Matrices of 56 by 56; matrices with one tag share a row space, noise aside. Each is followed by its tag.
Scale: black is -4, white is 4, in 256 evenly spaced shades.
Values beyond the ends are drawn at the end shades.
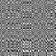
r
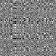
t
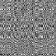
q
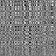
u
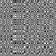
t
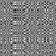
t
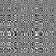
q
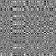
t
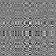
u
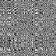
q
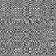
u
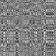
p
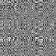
q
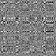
p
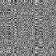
q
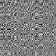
q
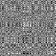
r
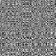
r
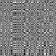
t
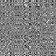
u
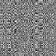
q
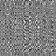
u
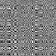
q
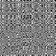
r
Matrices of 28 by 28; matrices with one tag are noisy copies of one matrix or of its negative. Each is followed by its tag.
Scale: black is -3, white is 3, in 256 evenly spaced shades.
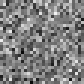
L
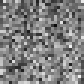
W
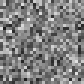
L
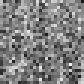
W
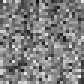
W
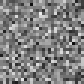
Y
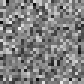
L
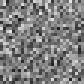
L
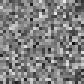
Y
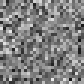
L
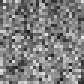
W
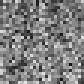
W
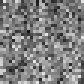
W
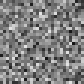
Y
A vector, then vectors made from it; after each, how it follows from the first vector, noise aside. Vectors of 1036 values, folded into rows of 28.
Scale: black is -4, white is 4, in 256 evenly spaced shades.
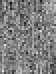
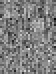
wrapped around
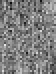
copied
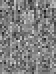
wrapped around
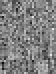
wrapped around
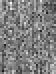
negated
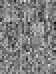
wrapped around
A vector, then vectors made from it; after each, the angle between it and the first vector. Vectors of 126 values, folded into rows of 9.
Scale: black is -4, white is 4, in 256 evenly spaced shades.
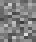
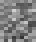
partly opposed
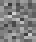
nearly opposite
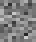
nearly opposite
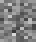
orthogonal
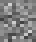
nearly parallel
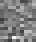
partly aligned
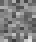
orthogonal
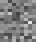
partly aligned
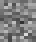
nearly parallel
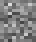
nearly parallel
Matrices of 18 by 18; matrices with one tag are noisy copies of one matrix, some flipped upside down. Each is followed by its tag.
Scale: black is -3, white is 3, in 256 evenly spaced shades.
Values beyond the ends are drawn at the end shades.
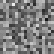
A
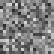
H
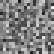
A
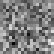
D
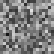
D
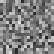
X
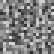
A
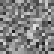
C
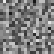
A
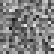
A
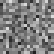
A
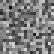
A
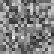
D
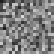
H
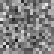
D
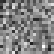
H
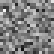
C
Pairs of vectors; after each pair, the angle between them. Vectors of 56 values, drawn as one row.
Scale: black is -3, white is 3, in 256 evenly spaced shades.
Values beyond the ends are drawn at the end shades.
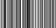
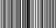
nearly parallel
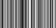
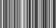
nearly opposite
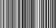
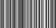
partly aligned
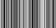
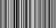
orthogonal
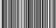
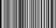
nearly opposite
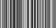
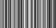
partly aligned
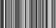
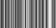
nearly parallel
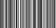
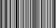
partly aligned
